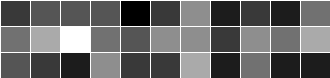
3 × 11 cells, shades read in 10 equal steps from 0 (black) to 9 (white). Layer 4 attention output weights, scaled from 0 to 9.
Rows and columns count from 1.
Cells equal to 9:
1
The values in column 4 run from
3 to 5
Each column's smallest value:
2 2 1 3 0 2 5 1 2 1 1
